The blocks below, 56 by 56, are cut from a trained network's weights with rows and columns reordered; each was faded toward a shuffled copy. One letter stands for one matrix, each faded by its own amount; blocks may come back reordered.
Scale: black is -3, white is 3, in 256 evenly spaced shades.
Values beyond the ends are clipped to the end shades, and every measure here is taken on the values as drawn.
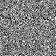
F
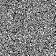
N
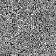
F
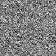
F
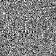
N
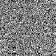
F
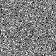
N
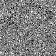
N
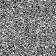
N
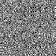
F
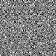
F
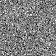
N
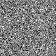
N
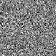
F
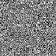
F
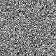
N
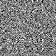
F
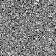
N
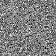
N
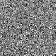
F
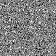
N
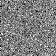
N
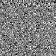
F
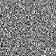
F
